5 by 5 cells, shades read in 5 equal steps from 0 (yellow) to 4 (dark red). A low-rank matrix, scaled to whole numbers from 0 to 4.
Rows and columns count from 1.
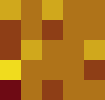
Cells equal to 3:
5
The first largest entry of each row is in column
2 1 1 5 1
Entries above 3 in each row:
0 0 0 0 1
